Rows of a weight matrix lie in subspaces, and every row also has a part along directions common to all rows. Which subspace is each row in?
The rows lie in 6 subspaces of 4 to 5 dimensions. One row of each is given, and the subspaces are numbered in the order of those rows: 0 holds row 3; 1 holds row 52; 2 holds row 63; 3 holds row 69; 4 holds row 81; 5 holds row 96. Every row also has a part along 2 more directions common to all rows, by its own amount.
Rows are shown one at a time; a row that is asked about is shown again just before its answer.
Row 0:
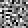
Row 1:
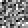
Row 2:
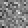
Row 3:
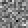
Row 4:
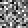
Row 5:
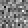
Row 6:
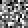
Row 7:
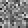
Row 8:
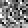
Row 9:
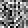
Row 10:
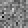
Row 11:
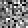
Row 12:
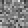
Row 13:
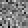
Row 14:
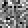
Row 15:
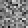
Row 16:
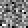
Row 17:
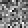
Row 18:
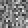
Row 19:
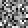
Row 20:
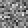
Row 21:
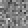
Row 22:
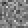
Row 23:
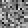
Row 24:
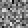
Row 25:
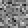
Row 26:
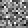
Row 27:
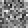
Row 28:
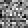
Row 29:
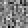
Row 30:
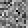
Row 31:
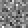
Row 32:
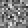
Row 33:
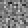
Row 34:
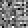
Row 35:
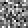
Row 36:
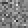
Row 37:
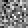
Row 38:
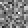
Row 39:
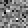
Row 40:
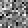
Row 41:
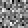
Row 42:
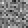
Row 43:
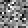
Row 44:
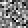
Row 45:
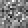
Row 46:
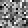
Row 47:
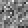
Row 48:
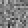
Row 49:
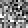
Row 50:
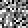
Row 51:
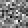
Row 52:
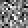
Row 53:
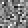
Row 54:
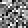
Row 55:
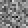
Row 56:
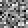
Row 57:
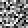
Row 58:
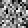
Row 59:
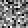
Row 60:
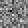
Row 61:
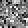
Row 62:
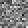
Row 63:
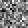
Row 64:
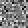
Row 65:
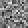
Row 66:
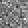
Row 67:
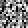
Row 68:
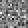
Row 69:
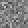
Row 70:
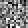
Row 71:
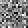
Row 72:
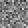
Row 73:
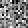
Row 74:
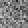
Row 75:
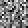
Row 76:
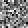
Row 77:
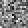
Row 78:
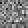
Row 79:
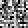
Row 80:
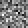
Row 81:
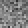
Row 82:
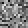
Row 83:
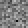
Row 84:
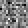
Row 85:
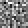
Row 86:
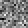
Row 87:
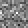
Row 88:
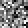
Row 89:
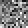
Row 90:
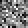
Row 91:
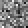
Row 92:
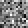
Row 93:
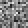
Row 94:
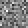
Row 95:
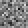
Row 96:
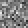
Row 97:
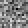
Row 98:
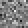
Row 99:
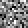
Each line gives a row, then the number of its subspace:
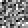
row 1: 3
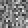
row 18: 3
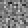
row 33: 3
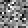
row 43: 1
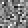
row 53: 1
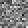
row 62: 1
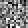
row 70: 1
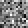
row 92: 4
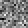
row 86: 3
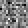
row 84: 0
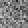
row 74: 4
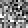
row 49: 4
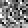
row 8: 4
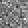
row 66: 4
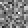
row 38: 3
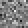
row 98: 5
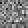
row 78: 3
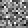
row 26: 0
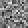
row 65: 3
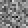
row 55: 2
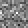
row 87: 5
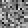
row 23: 4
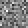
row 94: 0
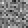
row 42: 2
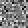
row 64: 0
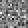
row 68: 5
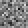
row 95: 1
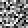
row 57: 2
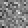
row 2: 2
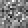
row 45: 2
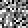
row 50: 2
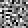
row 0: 5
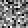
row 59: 4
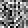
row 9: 4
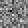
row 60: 5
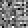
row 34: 1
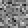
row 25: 0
